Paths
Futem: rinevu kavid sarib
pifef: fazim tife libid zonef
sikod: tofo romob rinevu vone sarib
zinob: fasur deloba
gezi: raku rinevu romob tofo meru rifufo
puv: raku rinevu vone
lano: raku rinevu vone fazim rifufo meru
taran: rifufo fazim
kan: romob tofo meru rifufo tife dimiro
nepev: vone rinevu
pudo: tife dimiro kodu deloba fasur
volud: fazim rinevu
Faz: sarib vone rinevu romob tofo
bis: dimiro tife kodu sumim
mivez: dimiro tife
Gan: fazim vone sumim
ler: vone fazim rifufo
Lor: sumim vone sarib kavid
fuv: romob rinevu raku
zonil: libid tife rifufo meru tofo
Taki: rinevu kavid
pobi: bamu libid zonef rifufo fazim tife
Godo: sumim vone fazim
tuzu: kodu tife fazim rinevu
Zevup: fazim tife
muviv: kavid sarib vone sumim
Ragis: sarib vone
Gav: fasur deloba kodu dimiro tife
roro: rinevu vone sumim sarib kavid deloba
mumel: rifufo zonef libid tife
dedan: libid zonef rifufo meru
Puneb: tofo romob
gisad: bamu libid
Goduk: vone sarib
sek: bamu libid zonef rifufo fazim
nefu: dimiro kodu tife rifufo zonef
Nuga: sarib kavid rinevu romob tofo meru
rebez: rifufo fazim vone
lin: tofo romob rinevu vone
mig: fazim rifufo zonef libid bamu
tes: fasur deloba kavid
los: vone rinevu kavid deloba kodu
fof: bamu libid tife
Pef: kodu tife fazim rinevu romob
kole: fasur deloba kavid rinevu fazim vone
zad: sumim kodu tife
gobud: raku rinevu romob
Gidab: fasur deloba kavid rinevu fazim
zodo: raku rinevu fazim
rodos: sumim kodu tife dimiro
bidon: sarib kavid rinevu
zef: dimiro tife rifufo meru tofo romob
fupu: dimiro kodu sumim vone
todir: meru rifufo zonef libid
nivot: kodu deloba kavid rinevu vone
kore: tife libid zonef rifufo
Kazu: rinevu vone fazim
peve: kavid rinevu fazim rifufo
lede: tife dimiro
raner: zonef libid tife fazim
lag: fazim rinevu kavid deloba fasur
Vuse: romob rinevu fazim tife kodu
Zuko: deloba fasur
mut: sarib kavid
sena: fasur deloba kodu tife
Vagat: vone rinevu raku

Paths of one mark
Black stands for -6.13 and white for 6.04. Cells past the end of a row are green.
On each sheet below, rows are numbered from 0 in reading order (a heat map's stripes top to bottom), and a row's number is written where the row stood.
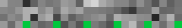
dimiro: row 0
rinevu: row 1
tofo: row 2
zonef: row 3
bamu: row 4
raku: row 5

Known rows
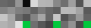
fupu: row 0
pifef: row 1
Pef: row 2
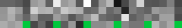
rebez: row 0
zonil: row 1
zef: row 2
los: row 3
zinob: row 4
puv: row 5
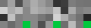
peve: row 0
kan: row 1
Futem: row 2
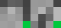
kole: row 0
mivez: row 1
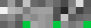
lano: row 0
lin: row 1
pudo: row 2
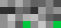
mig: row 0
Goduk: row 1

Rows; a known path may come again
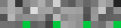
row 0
sek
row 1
dedan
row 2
lin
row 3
Vuse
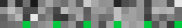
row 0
Gidab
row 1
tes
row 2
gobud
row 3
lede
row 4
nivot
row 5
Faz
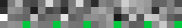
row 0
roro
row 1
Zuko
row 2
zinob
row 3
Taki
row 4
kore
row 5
Goduk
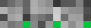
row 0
nepev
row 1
kan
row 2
puv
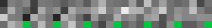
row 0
mut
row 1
Futem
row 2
sikod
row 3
pobi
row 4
lano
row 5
Zevup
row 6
raner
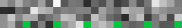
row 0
mig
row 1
Nuga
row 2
Gan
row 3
Ragis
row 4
volud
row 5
nefu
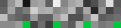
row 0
los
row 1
zonil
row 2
zad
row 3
pudo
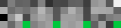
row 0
Vagat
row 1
Godo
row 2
kole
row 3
Puneb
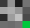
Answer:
zodo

